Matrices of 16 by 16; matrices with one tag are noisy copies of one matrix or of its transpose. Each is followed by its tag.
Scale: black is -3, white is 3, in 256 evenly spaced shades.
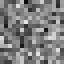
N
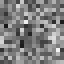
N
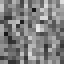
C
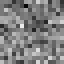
N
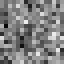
N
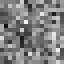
N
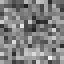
N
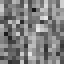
C
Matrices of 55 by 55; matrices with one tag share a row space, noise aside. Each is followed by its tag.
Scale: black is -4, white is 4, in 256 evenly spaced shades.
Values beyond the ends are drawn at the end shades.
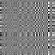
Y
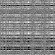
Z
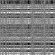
Z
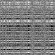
Z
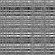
Z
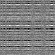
Z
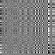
Y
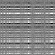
Z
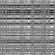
Z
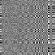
Y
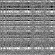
Z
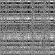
Z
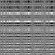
Z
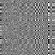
Y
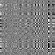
Y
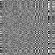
Y
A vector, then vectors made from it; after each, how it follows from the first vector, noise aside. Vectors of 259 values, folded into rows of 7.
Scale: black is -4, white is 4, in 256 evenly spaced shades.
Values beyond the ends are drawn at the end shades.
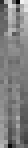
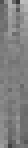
shrunk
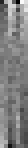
copied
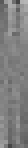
shrunk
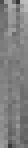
shrunk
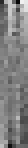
copied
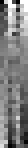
scaled up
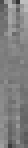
shrunk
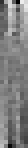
copied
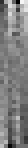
copied
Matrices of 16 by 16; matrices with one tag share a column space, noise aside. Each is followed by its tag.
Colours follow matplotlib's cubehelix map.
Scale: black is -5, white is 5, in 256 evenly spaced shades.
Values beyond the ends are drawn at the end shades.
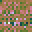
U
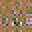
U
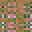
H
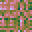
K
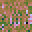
U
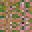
H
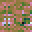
U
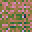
H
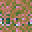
U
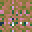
U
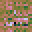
U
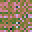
H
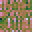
K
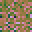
H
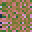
H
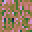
K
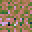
U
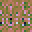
U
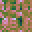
K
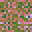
H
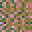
H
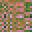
H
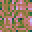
K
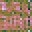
K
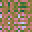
H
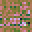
U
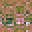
U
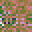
U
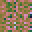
H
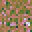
U
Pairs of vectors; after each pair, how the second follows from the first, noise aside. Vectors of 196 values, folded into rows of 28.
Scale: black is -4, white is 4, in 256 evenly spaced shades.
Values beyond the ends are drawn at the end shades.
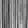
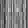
wrapped around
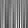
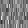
shuffled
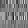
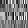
scaled up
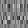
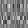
negated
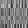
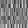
negated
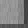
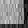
scaled up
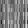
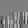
partly zeroed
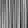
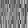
sign-scrambled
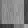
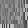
sign-scrambled
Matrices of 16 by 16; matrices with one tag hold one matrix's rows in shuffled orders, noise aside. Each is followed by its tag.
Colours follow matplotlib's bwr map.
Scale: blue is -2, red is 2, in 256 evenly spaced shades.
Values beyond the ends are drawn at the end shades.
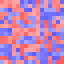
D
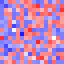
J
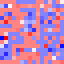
D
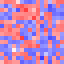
D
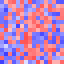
J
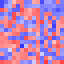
D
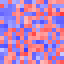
J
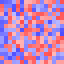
J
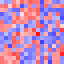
D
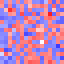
J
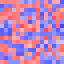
D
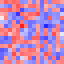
D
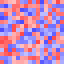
D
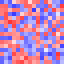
D
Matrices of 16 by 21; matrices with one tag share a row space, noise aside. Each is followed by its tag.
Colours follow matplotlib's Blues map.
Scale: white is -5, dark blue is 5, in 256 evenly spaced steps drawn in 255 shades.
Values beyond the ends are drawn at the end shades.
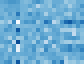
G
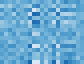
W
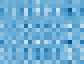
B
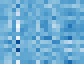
G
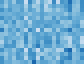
B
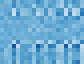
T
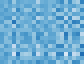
T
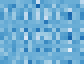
B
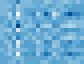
G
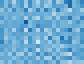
B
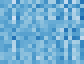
T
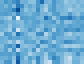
G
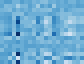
G
